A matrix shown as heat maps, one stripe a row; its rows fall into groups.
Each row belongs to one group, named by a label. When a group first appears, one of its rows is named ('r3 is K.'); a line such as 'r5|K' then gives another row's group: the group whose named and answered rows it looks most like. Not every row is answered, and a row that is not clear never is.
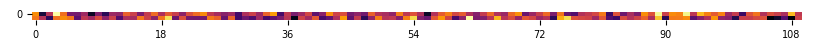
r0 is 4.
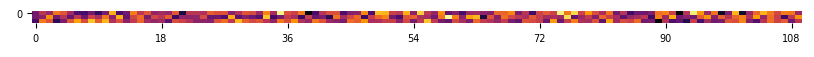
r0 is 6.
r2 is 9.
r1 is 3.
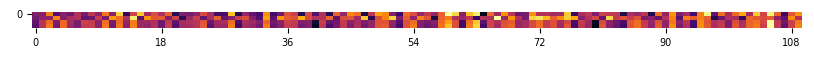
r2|3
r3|3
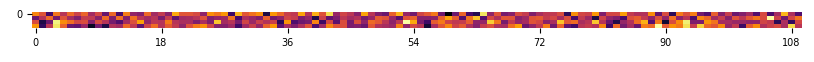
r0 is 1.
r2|4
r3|4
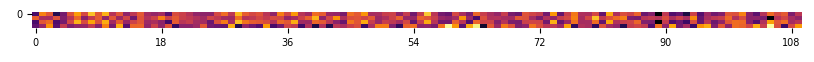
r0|9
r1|1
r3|3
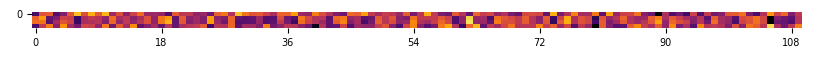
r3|3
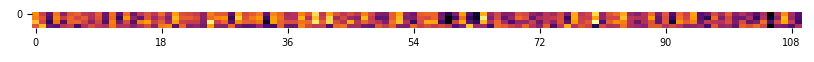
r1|1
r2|1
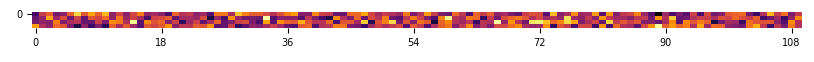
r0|9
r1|3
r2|6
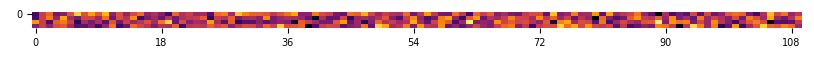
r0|9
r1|3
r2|4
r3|6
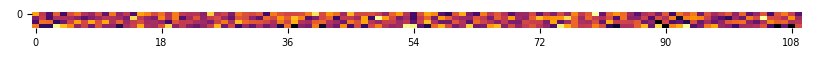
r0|1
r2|9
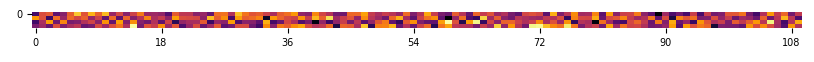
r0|9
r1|1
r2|3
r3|6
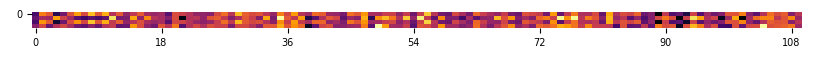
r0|9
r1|6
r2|9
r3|6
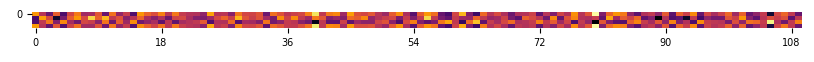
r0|1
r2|3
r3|1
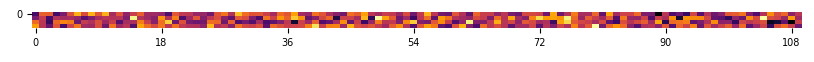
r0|9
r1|6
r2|4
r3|1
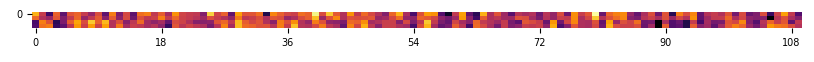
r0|1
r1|1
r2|9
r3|9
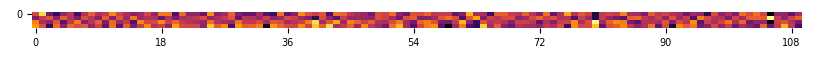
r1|3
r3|1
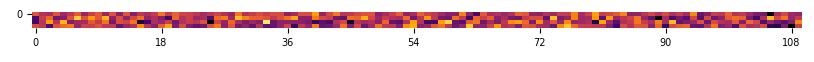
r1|9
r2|3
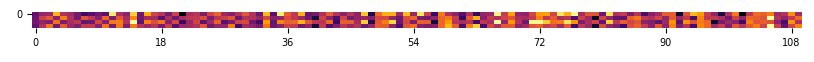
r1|3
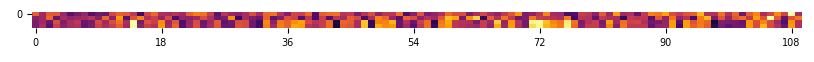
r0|4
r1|3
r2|6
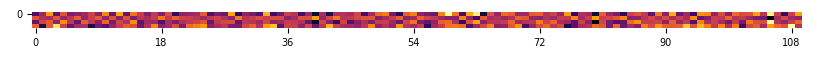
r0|3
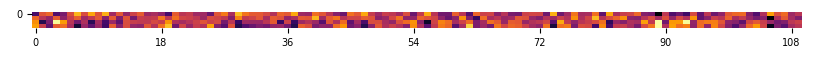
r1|1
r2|4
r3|4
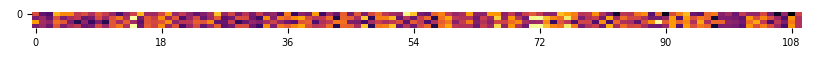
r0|4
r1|6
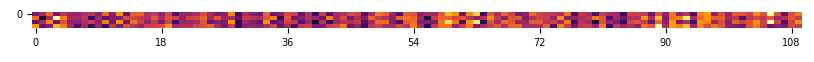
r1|4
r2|3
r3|4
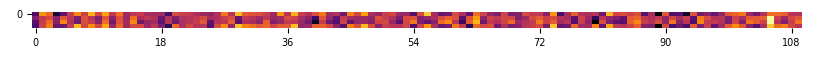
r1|3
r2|3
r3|9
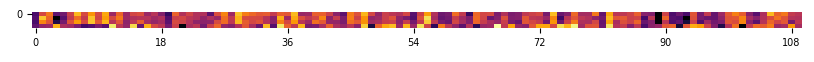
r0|9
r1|9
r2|9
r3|6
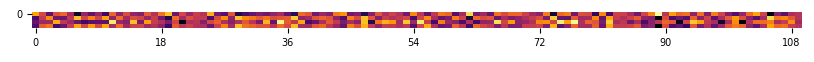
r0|4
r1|9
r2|6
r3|9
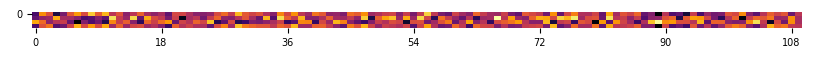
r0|9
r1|6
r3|9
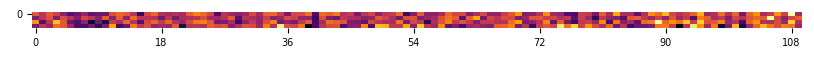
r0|4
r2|4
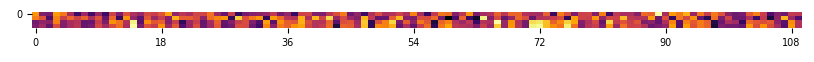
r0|4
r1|1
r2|6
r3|6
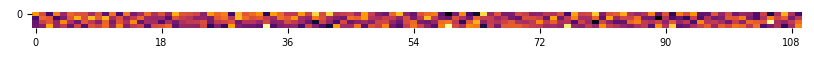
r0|1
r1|9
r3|3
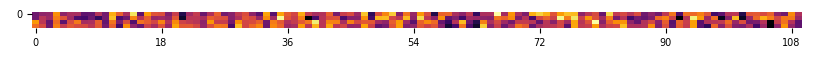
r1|6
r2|1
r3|1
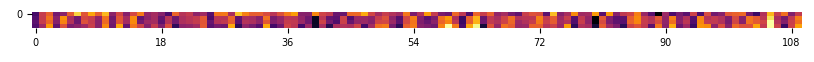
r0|9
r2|3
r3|3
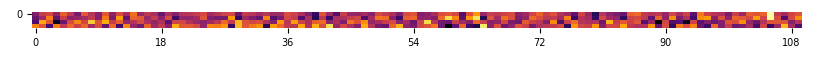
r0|3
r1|3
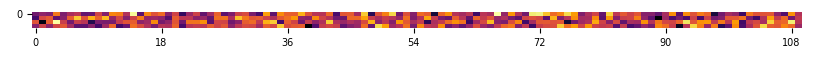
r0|6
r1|9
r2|4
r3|6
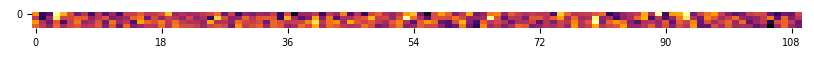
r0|4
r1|4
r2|1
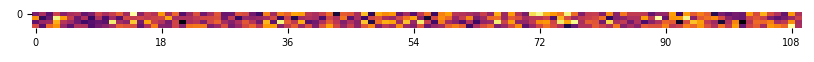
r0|6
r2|6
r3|4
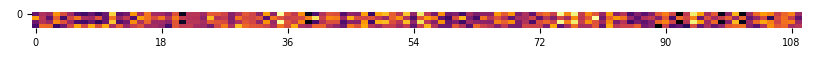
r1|1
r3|9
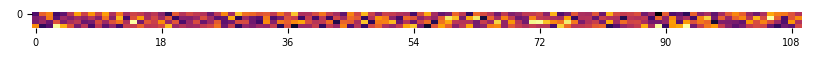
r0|9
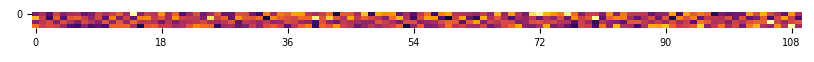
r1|1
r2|3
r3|4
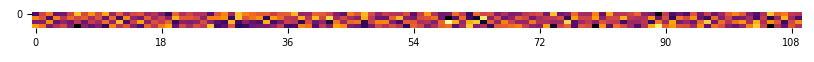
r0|9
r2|3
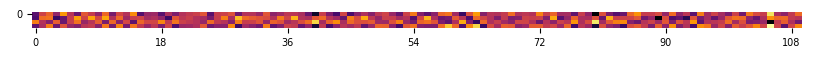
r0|3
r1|9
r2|1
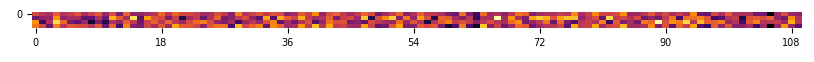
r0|1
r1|6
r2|4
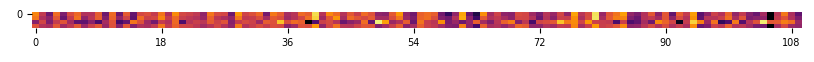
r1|1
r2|6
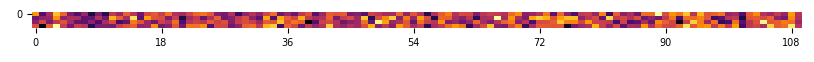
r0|4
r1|6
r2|6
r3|4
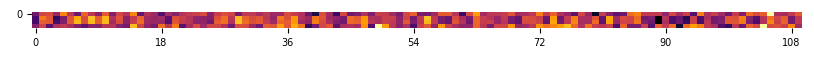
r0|3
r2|9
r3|6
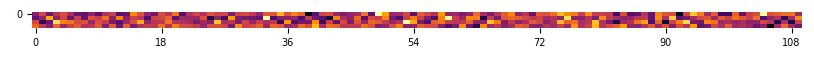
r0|6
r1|3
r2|4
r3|1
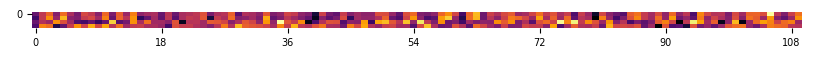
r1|3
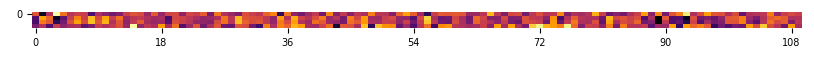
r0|4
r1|9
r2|9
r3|6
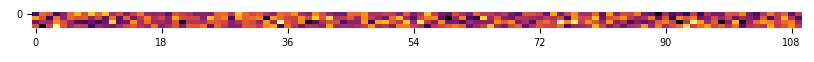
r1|1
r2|6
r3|4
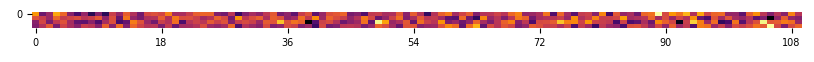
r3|3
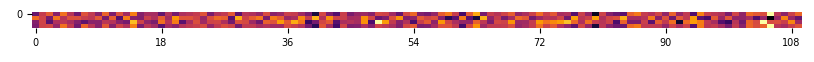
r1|1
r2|6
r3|3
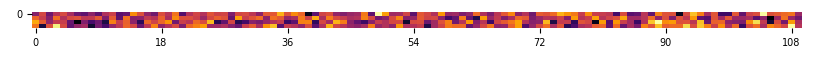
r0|6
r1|1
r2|4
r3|4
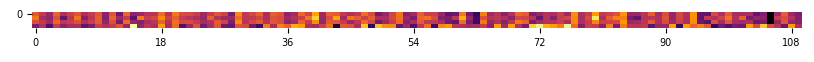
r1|1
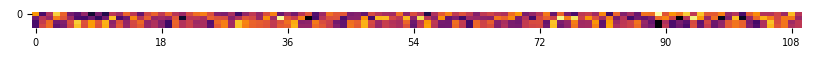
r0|4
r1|6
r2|9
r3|9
